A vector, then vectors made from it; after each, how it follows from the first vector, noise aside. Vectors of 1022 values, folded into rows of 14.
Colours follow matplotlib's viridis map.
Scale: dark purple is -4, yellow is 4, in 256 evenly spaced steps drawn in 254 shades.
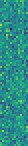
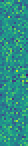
wrapped around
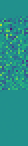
partly zeroed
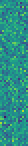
wrapped around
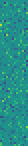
partly zeroed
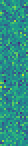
wrapped around
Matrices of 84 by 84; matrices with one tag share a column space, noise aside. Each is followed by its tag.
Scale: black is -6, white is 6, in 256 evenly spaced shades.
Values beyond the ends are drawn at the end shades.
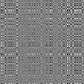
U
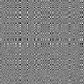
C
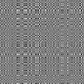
U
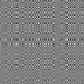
C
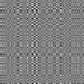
U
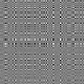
C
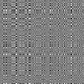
U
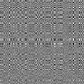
C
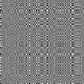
U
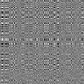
C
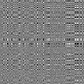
C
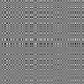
C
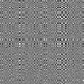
C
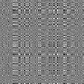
U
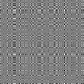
U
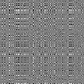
U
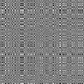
U
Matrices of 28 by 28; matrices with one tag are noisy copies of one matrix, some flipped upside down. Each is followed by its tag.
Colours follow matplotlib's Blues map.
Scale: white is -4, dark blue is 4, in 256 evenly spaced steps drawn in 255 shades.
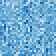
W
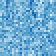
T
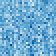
T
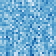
T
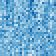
T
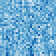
T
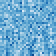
T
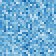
W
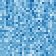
T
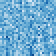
T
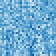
T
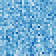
T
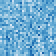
T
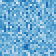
W
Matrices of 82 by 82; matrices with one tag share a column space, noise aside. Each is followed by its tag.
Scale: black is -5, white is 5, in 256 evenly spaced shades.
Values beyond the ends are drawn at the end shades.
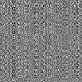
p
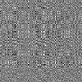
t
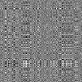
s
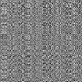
p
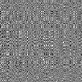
t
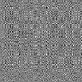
t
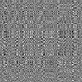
t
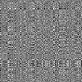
s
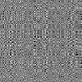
t
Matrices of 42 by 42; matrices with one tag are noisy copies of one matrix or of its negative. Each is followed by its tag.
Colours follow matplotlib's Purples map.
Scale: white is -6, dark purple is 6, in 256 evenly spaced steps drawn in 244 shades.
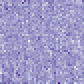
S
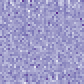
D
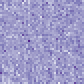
S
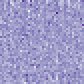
D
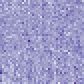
S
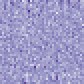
D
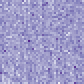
S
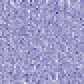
D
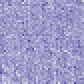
S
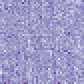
S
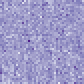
S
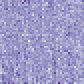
S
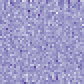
D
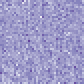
S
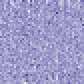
D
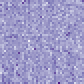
S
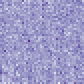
S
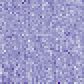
S
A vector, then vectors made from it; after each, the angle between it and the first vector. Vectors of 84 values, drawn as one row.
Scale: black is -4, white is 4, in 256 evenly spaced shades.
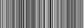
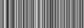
partly aligned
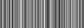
partly opposed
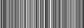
nearly opposite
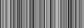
partly aligned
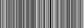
nearly parallel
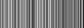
orthogonal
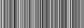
partly opposed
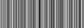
orthogonal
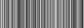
partly aligned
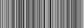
nearly parallel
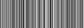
nearly parallel
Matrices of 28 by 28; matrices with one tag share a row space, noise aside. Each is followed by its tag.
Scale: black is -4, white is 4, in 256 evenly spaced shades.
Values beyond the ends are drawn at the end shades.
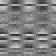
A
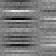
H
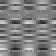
A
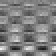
A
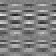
A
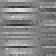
H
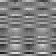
A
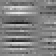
H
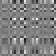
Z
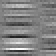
H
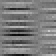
H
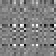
Z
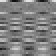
A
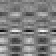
A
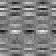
A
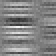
H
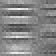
H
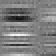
H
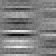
H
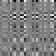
Z
